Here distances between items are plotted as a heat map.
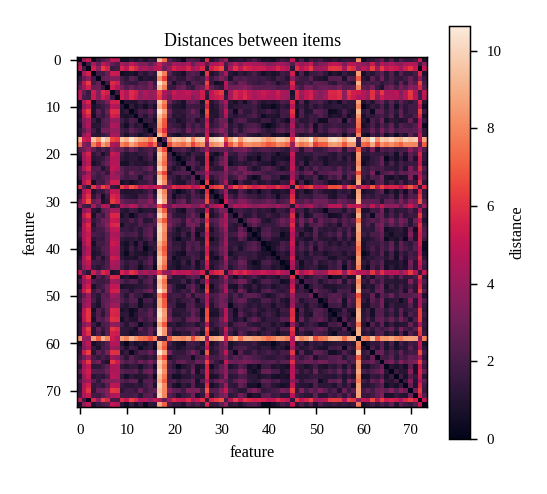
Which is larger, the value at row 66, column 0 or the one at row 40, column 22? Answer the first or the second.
the first
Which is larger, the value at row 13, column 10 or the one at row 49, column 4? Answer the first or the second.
the second
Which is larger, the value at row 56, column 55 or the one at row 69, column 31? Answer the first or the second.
the second
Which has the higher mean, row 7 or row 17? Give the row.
17
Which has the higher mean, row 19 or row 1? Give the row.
1
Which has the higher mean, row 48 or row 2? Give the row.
2
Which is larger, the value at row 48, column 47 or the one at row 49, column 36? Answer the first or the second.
the first
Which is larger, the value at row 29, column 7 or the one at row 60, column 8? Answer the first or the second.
the first
